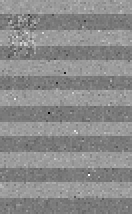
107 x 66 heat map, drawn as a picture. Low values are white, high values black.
The top left is the roughest part. In the top left lies a patch that is rougher than the rest. Stripes running across repeat 7 times from top to bottom. No overall slope runs across the table.
